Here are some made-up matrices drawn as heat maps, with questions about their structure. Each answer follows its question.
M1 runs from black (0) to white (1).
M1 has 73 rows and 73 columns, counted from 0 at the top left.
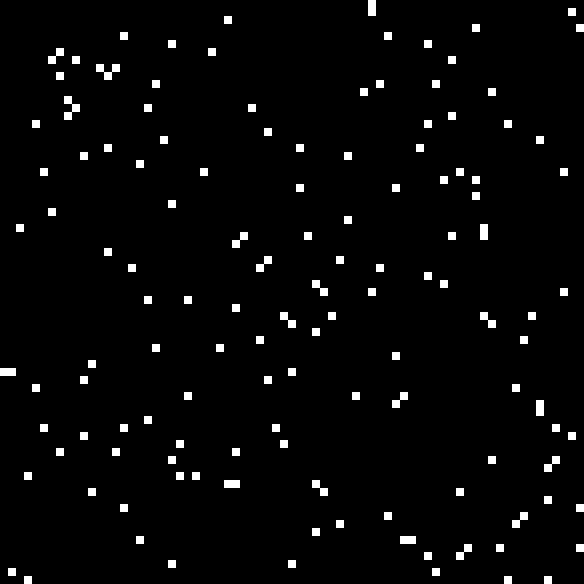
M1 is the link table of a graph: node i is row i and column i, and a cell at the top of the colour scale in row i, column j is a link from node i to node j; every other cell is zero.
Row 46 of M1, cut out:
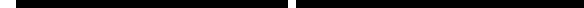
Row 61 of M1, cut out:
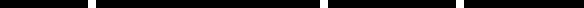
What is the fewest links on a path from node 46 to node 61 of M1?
3
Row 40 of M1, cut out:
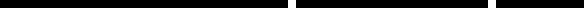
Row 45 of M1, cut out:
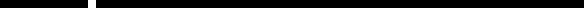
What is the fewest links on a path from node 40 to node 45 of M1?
3
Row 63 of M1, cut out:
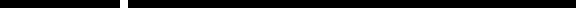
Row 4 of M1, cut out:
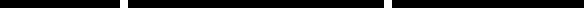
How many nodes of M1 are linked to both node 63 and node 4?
1
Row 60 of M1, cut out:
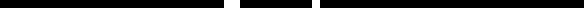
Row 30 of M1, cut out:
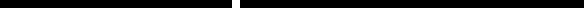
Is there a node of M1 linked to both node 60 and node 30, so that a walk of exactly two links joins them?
yes
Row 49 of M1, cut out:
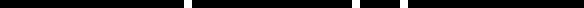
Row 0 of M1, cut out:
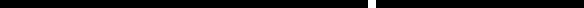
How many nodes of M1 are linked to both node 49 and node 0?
0
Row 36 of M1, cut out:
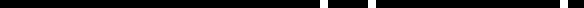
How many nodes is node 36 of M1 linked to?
3
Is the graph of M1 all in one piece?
yes
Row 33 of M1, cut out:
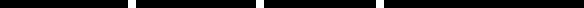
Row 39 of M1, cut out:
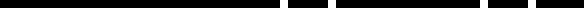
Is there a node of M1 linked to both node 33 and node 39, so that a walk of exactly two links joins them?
no
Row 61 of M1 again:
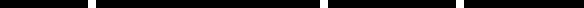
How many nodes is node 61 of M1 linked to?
3
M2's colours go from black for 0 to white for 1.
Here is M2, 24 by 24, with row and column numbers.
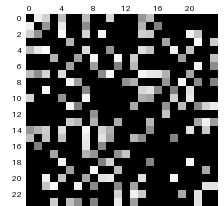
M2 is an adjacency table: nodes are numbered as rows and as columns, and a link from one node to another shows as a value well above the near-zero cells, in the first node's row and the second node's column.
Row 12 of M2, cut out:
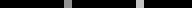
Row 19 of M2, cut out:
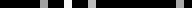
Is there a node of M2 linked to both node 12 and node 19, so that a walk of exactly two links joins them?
yes
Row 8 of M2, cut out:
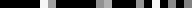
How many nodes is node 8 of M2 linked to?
8
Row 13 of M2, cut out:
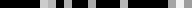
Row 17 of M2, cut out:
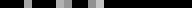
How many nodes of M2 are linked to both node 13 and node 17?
2
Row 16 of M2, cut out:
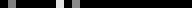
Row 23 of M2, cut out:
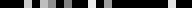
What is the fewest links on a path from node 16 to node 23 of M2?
4
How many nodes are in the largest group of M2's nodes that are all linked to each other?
6
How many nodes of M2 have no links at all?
0
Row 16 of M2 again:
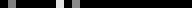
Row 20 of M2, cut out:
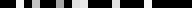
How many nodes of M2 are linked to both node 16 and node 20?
2
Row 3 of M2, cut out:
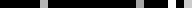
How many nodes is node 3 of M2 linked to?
4
